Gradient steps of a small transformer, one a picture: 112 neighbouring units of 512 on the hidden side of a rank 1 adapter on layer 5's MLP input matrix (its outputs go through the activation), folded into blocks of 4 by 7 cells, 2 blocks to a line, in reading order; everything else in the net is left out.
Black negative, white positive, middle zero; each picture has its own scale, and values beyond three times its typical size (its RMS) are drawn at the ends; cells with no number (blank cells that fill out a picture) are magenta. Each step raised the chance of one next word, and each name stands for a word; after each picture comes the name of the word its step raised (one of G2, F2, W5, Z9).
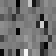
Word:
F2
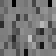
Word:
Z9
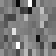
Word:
F2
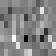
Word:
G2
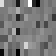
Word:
F2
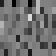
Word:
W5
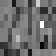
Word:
Z9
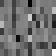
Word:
W5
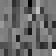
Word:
W5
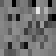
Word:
G2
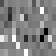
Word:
G2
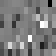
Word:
Z9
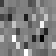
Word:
G2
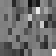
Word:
G2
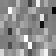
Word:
F2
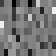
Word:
W5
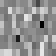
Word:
Z9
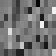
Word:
F2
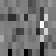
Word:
Z9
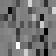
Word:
F2
